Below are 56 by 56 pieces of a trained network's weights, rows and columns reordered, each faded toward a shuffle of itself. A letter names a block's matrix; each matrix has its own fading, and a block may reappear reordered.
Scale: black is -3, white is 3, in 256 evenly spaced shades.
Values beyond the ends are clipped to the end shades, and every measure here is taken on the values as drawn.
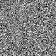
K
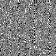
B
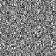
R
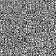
R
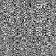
R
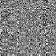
R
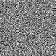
K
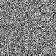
K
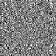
R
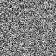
K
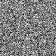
K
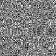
R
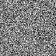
K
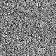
K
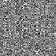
R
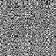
R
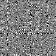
B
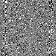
B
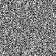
K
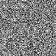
K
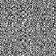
R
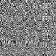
R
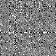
B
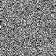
K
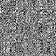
R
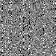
B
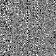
B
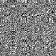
R
